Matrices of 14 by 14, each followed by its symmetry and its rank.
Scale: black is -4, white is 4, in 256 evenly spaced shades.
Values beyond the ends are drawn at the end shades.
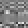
neither, rank two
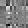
neither, rank two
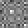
symmetric, rank two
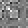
symmetric, rank three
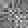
symmetric, rank three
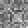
symmetric, rank three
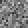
neither, full rank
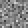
neither, full rank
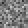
symmetric, full rank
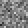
neither, full rank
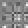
symmetric, rank two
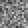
neither, full rank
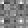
symmetric, rank two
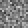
symmetric, full rank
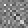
symmetric, rank three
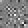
symmetric, rank three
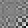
symmetric, rank two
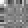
symmetric, rank two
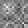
symmetric, rank three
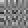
neither, rank two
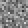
neither, full rank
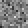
neither, full rank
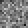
symmetric, full rank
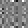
neither, rank two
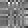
neither, rank two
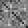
symmetric, full rank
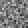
symmetric, full rank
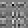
neither, rank two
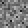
symmetric, full rank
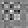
symmetric, rank two
